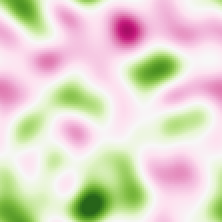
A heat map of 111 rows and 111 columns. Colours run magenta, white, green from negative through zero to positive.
No lone cell stands out from its neighbours. The bottom middle is the ninth with the highest average. The texture varies smoothly and slowly. The ninth with the lowest average is the top middle.
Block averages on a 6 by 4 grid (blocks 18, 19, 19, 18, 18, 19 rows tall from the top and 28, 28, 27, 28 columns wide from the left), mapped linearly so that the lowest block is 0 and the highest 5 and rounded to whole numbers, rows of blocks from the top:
4101
1122
1331
3223
3331
4532
